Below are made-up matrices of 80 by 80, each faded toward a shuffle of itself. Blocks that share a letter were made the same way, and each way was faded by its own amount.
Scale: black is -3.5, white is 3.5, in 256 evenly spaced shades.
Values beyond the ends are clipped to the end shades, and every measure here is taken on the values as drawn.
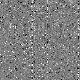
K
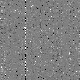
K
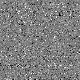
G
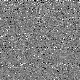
G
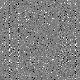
K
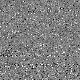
G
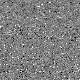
G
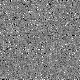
G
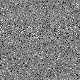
G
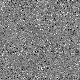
G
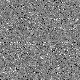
G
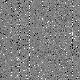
K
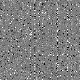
K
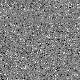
G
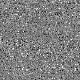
G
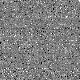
G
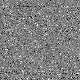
G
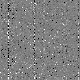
K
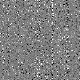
K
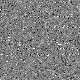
G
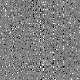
K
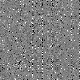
K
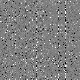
K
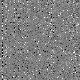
K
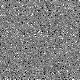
G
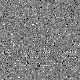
G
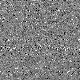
G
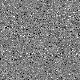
G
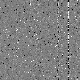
K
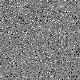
G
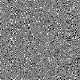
K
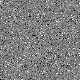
G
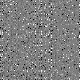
K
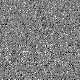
G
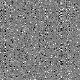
K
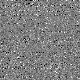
G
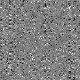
K
